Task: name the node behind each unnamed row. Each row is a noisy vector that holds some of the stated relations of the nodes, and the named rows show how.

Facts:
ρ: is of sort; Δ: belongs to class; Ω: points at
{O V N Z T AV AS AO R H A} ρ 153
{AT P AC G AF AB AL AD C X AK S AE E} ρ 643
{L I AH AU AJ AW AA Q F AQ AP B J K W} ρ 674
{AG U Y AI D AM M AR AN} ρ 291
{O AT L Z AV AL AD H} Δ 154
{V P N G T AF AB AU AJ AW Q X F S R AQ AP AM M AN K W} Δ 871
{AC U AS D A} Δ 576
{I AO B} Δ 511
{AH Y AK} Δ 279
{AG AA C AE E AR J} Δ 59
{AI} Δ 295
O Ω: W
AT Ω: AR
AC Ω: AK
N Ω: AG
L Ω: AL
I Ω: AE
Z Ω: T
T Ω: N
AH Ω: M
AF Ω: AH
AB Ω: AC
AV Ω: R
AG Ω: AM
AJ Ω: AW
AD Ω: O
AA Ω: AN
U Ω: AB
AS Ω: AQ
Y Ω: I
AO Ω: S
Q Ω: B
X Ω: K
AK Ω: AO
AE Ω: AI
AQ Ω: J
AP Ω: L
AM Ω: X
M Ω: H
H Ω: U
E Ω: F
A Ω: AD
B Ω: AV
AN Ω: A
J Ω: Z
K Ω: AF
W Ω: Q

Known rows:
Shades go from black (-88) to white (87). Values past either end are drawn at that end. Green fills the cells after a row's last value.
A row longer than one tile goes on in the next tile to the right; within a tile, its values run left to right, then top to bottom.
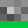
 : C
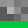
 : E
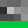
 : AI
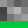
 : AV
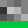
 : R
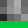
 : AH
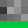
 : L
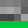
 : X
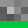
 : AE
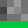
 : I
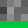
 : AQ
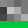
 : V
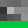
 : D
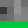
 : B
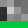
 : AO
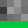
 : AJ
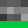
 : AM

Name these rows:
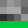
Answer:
AF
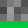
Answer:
J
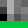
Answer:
U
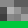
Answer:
AS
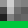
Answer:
AB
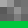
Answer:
AD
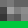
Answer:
Y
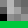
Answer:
H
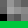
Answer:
M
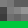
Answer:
AN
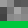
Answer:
A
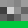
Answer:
S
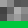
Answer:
O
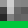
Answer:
AC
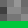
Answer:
AA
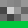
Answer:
AL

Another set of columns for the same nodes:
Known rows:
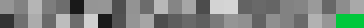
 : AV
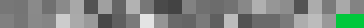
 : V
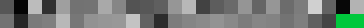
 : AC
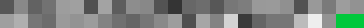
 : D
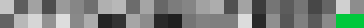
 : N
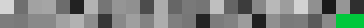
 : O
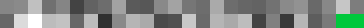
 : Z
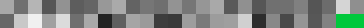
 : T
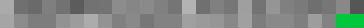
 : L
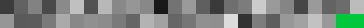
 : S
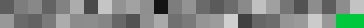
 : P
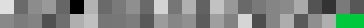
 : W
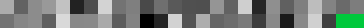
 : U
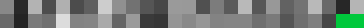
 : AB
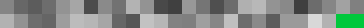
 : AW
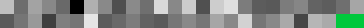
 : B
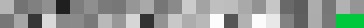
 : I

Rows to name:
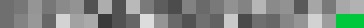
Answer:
R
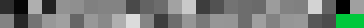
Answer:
AK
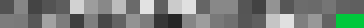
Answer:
X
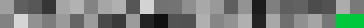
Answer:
AG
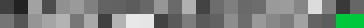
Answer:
AO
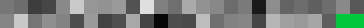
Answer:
AM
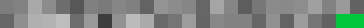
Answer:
AS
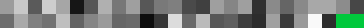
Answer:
M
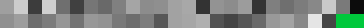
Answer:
AH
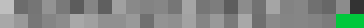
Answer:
AA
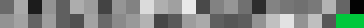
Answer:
K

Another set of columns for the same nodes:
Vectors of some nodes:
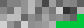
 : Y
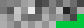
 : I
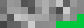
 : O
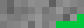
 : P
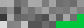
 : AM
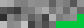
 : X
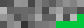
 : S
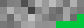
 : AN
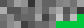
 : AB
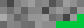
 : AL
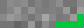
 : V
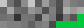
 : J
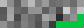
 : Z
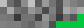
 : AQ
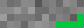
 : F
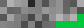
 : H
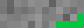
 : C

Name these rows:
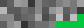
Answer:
AC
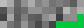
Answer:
N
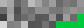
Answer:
AG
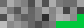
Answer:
M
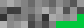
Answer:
AF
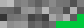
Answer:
K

